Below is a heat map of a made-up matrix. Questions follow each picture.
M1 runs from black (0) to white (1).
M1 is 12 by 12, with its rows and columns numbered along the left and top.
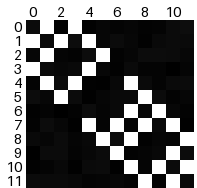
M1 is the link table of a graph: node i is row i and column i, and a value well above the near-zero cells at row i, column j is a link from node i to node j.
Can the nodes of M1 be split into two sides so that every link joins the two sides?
yes
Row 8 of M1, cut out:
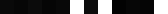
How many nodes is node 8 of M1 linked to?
3
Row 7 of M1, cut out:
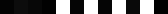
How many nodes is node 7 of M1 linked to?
4
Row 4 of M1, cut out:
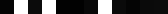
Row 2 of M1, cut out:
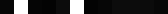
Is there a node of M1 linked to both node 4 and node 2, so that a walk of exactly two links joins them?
yes
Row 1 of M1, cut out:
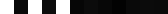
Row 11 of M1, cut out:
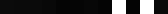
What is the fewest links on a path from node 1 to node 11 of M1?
4
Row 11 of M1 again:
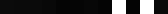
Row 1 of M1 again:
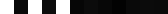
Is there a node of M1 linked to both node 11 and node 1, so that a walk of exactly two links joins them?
no
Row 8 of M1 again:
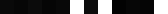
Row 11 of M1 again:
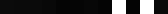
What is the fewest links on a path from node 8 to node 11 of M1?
1
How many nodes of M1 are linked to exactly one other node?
0
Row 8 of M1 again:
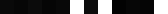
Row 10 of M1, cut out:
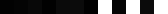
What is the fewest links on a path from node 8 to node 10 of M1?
2
